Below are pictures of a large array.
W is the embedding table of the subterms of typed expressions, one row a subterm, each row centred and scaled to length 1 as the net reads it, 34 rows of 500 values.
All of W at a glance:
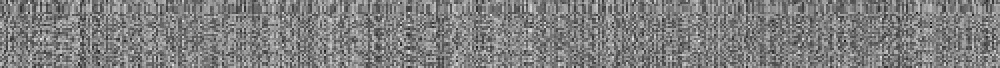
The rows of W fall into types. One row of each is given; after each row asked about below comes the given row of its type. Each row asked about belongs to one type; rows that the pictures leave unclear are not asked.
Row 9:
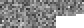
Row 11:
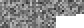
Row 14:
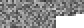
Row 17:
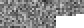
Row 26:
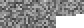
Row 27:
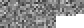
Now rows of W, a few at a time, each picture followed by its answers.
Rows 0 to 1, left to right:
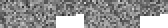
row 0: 9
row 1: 9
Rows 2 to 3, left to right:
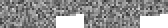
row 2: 26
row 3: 27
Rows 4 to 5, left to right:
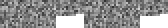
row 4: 27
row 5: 27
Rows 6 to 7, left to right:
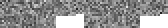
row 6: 27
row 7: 17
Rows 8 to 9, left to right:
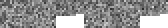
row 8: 9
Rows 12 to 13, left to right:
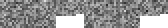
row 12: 26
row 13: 11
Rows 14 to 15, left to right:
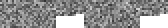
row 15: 26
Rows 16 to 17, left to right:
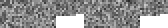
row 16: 9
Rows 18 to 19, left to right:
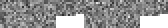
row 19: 14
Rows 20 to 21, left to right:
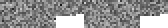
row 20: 11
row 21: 9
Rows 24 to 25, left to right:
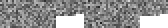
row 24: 14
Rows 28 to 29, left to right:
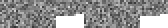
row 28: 14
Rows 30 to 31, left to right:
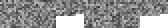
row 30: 14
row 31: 11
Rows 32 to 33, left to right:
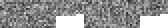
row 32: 26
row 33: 17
